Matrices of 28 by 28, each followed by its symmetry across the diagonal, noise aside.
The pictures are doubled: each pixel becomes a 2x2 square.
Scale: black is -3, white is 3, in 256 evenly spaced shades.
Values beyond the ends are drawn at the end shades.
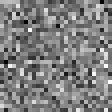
neither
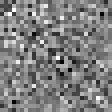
symmetric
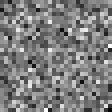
symmetric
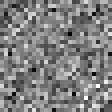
symmetric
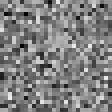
neither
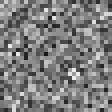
symmetric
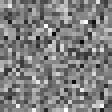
neither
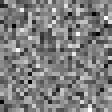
neither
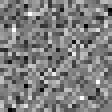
symmetric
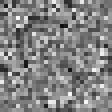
symmetric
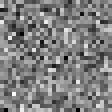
neither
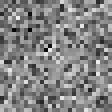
symmetric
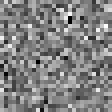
neither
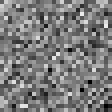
symmetric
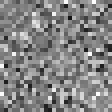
symmetric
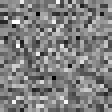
neither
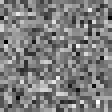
neither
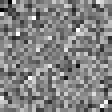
symmetric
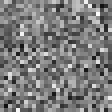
neither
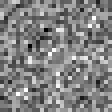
symmetric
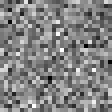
neither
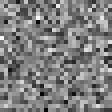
neither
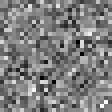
symmetric
